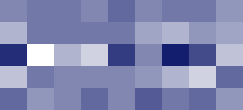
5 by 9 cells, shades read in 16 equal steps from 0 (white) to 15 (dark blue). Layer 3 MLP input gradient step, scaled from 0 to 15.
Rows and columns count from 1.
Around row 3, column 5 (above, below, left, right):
9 8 3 8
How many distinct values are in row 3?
9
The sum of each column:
41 34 39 38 48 40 43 41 34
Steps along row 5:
down up up down up down up down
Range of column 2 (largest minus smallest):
9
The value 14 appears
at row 3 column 1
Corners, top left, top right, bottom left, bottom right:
8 7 10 7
